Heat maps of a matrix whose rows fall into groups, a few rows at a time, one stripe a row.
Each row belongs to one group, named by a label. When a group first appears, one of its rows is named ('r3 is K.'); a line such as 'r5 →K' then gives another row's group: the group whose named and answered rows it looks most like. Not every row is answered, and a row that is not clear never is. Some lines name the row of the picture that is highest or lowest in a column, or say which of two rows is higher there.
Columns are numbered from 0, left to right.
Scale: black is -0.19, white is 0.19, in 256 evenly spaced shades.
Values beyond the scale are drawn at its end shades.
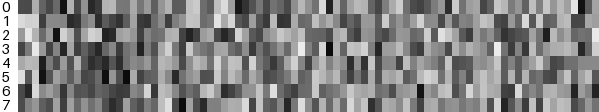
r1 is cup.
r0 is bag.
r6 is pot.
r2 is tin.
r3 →bag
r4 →cup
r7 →bag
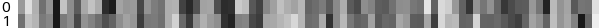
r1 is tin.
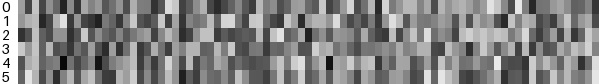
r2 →pot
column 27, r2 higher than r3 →Yes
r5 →tin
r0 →pot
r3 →cup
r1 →cup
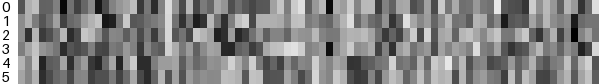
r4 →cup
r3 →tin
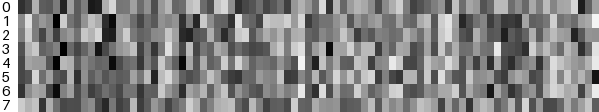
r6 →bag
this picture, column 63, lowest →1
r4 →bag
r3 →tin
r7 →cup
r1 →tin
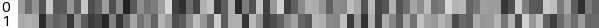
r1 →cup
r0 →pot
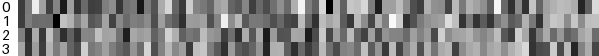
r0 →bag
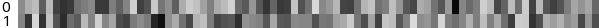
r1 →pot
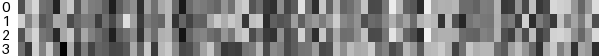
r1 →cup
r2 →bag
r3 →pot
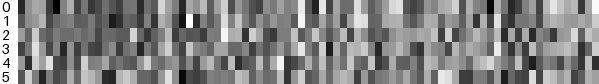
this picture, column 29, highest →2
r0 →bag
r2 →cup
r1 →bag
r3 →bag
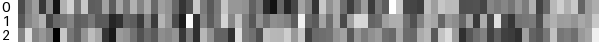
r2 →tin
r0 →bag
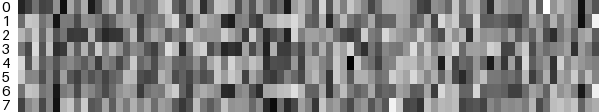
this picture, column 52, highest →2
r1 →tin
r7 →bag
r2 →cup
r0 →bag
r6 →tin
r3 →pot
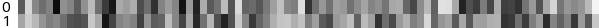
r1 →tin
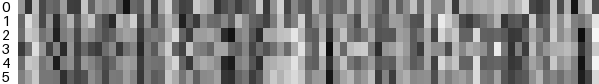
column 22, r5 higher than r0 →Yes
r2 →tin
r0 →pot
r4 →tin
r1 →tin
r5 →tin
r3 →bag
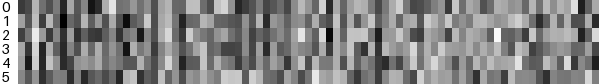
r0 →bag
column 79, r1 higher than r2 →No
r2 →bag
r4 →pot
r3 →pot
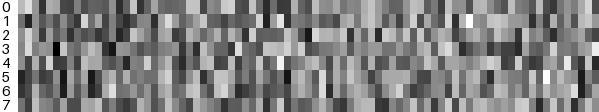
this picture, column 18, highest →4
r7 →pot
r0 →cup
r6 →bag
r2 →cup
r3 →tin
